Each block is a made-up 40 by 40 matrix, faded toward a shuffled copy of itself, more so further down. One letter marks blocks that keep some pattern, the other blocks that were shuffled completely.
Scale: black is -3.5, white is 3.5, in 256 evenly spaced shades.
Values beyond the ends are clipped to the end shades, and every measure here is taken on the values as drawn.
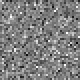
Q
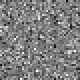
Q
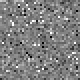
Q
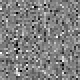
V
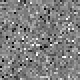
Q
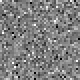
Q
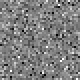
Q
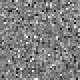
Q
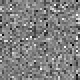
V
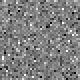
Q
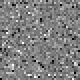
Q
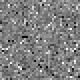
Q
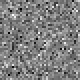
Q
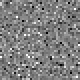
Q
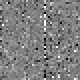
V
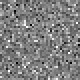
Q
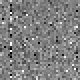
V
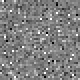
Q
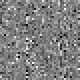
V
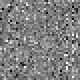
V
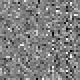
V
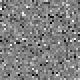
Q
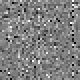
V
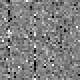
V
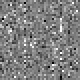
V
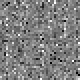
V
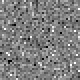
Q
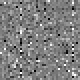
V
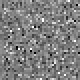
Q
